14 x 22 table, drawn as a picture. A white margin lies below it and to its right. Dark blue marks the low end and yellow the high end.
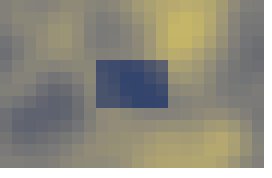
Odd patch: lower, in the centre. Ninth with the lowest average: centre. Roughest part: centre.
